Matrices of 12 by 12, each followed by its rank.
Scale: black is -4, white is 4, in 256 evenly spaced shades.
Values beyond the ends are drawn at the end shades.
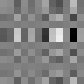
one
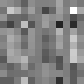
two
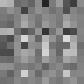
two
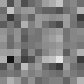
two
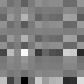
one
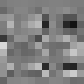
two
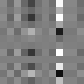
one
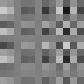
one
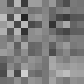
two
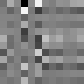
two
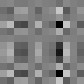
one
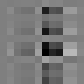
one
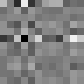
two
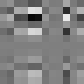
one
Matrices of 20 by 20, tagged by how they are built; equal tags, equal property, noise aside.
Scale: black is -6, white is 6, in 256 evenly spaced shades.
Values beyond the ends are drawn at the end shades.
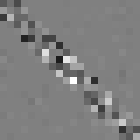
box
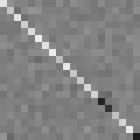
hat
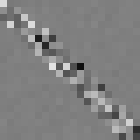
box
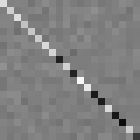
hat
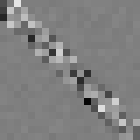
box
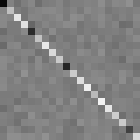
hat
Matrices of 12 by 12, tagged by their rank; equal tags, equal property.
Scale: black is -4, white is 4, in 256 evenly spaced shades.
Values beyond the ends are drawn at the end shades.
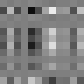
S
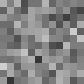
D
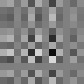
S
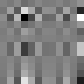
S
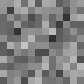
D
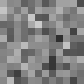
D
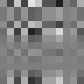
S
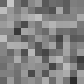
D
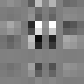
S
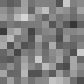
D
